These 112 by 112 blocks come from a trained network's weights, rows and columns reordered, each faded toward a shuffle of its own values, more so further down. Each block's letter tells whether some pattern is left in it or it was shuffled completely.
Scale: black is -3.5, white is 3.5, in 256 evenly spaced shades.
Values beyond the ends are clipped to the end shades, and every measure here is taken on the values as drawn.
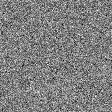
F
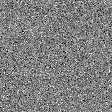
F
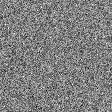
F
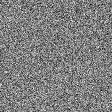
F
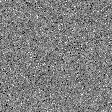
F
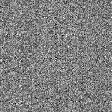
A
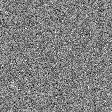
F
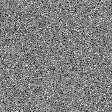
F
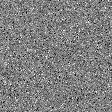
F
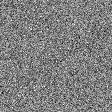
F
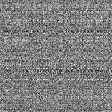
A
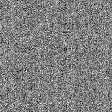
A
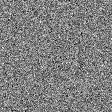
F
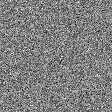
F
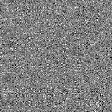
A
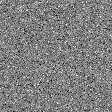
F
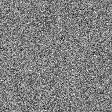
F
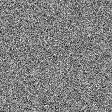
F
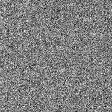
A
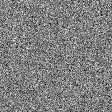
F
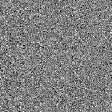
A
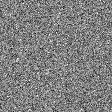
F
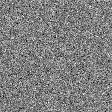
F
